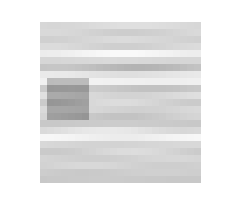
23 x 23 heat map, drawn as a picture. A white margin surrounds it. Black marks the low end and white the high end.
Odd patch: lower, in the middle left. Ninth with the lowest average: middle left. Average level on the scale: 80%. Grain: streaks across.
